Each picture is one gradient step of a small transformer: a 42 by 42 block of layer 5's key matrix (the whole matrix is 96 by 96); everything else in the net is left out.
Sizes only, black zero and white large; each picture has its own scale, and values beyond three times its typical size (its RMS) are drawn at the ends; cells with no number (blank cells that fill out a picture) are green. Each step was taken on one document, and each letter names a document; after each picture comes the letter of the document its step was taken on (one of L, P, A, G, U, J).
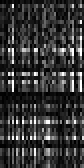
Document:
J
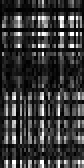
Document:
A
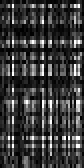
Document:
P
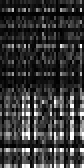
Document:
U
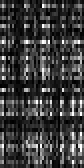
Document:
P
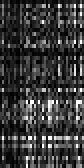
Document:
P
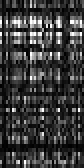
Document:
A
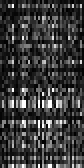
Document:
U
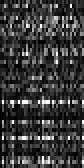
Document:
J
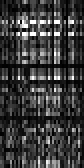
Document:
A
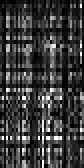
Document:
U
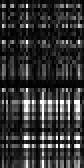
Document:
P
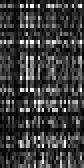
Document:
P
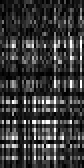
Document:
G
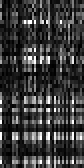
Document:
G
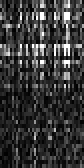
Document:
J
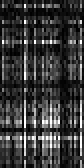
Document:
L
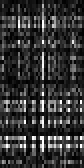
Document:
L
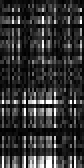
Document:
G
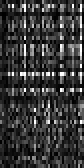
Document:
U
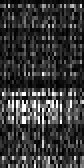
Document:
U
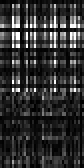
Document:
A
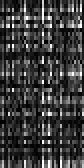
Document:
U
